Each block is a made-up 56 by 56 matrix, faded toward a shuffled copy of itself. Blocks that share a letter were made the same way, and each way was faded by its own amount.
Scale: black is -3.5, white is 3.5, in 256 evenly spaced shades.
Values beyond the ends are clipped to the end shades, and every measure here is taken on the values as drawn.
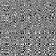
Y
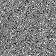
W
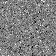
W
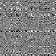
Y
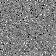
W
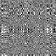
Y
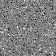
W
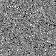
W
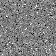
W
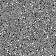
W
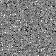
W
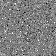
W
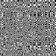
Y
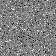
W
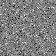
W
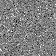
W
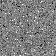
W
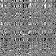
Y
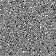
W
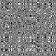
Y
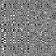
Y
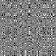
Y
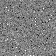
W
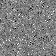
W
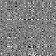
Y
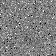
W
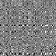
Y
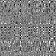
Y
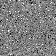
W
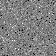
W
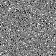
W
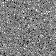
W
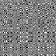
Y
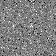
W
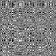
Y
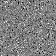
W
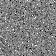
W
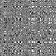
Y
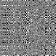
Y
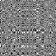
Y
